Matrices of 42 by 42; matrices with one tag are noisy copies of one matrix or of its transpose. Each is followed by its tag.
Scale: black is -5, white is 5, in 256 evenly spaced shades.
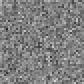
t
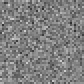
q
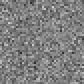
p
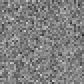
q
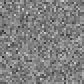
p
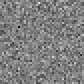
p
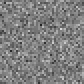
p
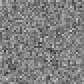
t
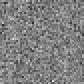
q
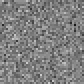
q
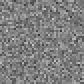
p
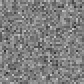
t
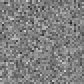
q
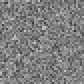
q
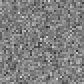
t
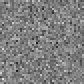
q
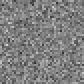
p
